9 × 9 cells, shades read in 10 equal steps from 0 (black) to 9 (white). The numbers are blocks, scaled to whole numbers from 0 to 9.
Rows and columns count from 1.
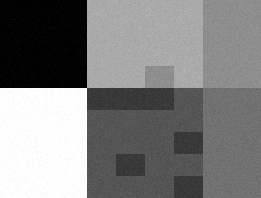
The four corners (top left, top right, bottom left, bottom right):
0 5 9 4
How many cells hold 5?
9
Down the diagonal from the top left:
0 0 0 6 2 3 2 4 4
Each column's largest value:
9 9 9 6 6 6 6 5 5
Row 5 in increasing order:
2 2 2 3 4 4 9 9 9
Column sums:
45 45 45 38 37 37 37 40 40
